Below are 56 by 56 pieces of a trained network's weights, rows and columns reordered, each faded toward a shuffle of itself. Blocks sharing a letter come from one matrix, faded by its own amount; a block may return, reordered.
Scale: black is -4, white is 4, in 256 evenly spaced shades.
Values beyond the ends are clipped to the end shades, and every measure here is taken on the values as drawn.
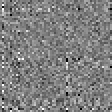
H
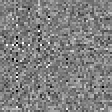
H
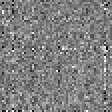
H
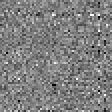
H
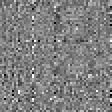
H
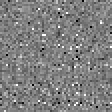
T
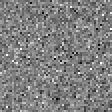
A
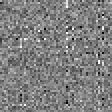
H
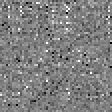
T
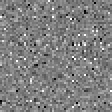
T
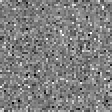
A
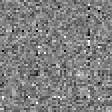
H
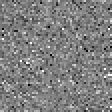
A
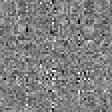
H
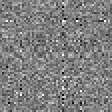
H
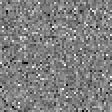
A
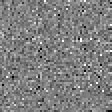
T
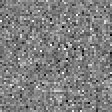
A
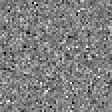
A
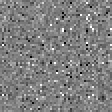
T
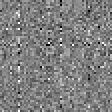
H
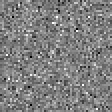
A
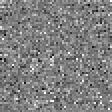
A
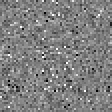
T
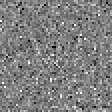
A
